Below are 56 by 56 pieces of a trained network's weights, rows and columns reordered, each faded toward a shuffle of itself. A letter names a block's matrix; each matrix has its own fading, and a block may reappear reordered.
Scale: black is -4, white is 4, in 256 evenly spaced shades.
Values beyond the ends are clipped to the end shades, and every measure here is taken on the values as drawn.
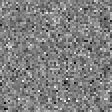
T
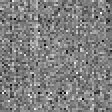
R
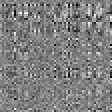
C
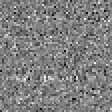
T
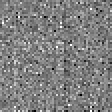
R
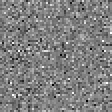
T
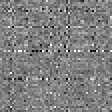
C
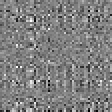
C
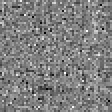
R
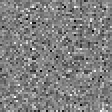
T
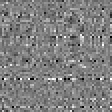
C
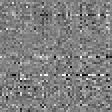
C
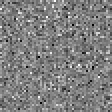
R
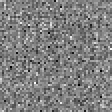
R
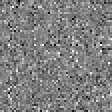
T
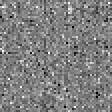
R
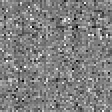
R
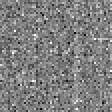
R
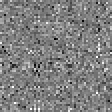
T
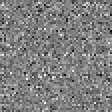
T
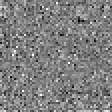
T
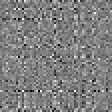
C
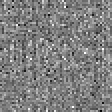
R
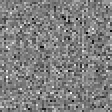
R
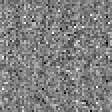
R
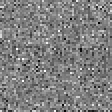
T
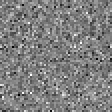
T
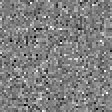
T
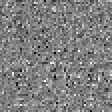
T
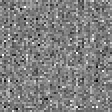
R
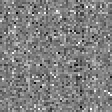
R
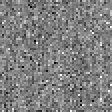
R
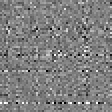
C
